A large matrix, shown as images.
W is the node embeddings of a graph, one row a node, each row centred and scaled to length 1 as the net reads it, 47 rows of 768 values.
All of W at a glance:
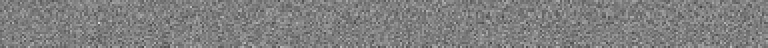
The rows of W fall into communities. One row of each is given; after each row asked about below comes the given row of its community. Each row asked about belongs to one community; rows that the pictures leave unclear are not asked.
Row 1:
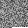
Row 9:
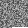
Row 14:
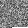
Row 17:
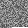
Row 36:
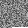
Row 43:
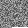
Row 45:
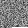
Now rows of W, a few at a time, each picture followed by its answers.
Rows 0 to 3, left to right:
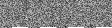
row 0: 17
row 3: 17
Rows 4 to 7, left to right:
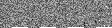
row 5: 14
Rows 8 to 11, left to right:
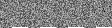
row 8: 1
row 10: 9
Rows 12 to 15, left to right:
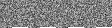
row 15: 36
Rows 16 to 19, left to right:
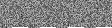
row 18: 9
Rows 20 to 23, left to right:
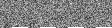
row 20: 45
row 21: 9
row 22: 1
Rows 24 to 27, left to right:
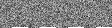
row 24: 14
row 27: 17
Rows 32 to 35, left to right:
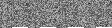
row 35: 43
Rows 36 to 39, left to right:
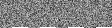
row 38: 9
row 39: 1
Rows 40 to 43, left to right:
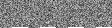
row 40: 36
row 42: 43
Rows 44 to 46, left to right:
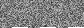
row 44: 14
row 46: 1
